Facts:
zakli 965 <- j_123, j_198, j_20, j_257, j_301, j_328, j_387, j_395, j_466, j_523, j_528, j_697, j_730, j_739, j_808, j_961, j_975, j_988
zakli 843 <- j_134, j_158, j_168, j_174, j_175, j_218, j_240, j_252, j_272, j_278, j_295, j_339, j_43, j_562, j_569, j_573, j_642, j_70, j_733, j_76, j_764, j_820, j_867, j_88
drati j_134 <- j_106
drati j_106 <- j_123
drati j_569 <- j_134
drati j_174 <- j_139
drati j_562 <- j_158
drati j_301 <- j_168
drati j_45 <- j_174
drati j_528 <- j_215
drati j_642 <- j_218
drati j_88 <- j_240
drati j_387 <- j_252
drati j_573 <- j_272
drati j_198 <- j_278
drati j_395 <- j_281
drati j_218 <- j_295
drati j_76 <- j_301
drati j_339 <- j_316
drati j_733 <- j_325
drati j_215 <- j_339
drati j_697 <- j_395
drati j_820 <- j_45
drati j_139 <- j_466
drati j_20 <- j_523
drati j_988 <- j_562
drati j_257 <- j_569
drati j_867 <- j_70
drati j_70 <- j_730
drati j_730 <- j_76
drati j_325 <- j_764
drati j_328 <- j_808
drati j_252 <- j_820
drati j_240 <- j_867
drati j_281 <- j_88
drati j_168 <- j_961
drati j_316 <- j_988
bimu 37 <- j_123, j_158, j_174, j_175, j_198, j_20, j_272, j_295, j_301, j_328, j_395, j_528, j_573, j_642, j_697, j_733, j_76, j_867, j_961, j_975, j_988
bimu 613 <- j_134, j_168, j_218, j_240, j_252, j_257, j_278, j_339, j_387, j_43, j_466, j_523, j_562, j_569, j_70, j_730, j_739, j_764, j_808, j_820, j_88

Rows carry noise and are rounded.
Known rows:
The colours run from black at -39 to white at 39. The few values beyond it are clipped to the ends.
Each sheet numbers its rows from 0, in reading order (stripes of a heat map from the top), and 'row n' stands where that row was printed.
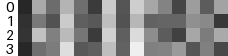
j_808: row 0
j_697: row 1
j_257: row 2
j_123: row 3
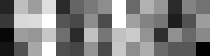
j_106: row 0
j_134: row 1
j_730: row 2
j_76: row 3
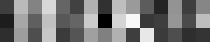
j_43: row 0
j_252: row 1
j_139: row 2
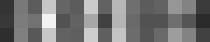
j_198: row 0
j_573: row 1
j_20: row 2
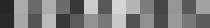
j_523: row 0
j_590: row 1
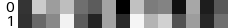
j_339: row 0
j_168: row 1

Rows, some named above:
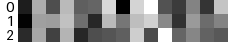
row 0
j_820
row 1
j_730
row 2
j_281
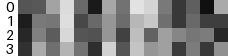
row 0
j_218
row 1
j_867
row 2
j_395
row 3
j_466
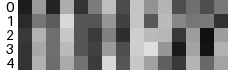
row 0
j_45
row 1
j_395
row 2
j_88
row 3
j_240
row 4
j_739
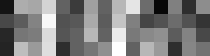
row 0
j_70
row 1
j_642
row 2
j_123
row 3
j_106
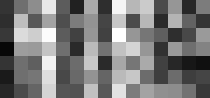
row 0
j_168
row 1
j_215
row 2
j_569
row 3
j_730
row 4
j_174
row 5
j_867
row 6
j_961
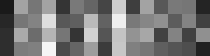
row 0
j_316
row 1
j_123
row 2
j_466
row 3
j_272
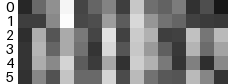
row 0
j_158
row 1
j_295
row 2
j_387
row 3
j_739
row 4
j_278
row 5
j_528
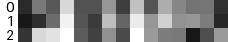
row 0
j_395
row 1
j_301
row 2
j_134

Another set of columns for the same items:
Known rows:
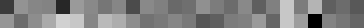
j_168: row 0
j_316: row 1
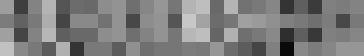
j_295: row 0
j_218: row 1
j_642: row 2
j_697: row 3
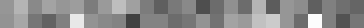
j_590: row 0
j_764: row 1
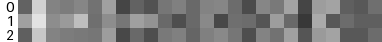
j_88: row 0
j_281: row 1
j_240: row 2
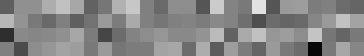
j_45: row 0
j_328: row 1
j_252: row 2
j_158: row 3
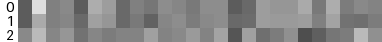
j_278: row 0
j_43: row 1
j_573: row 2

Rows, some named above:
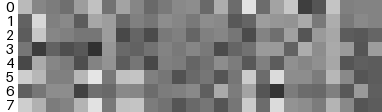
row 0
j_733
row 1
j_278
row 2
j_240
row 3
j_257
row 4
j_70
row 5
j_325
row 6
j_76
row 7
j_325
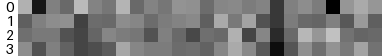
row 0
j_988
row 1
j_76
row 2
j_730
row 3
j_301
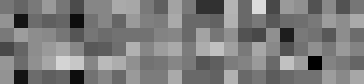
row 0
j_106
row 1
j_123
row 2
j_867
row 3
j_174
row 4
j_316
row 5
j_123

